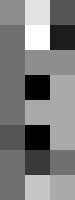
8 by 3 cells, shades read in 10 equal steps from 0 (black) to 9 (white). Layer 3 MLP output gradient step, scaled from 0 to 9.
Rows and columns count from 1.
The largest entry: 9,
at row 2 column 2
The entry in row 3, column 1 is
4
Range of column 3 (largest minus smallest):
5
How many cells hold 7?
1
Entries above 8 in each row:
0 1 0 0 0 0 0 0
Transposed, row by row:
5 4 4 4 4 3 4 4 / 8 9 5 0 6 0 2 7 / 3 1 5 6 6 6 4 6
